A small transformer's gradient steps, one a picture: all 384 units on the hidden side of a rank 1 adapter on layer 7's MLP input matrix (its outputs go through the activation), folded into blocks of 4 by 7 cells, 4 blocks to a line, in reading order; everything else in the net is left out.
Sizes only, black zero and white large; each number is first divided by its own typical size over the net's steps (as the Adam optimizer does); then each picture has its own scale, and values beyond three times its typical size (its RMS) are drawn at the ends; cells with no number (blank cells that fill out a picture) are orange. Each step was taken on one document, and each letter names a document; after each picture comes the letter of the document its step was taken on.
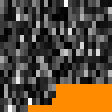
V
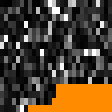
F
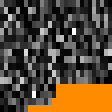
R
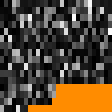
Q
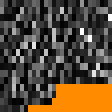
V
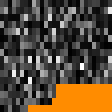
V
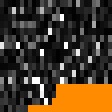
F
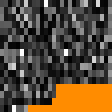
V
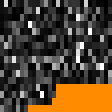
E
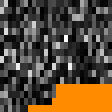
Q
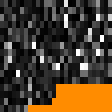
E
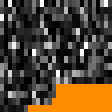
R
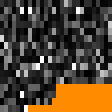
E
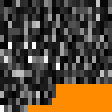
E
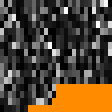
R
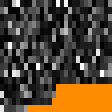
E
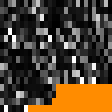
R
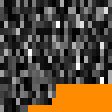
Q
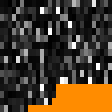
F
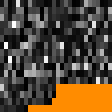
Q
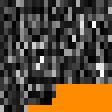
E
